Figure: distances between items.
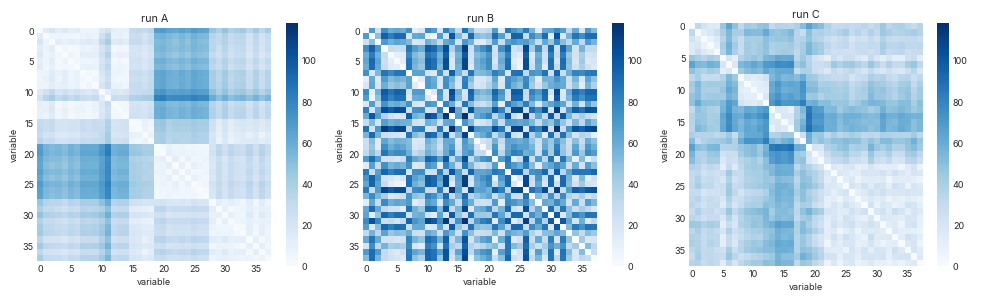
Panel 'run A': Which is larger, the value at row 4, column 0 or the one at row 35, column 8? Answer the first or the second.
the second
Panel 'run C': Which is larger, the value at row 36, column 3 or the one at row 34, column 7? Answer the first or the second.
the first
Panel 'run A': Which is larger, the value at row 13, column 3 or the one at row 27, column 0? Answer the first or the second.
the second
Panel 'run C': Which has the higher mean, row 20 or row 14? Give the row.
14
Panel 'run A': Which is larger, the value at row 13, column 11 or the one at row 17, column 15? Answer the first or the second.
the first
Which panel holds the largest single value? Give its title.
run B
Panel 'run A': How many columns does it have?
38
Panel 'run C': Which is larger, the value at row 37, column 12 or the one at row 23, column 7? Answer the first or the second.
the first
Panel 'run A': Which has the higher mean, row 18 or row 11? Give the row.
11
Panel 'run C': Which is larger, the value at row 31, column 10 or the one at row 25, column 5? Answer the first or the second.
the first
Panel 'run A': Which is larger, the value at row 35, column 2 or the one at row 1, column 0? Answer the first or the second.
the first
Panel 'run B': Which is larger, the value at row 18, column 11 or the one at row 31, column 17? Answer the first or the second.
the first
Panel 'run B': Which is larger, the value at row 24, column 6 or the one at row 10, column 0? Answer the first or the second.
the second
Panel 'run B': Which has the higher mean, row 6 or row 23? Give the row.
23
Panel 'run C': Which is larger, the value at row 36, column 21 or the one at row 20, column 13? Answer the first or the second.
the second
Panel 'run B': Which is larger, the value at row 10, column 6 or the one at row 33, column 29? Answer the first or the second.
the first
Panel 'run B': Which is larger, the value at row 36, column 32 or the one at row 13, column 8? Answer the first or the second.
the first
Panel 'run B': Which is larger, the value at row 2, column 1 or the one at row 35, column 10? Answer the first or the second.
the second
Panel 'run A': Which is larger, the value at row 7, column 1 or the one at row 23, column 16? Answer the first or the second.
the second
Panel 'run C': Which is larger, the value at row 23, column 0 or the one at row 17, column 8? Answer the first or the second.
the second
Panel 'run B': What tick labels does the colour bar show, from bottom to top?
0, 20, 40, 60, 80, 100
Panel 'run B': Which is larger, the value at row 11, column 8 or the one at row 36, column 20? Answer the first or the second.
the second
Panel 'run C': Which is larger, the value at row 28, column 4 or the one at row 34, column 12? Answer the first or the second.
the second
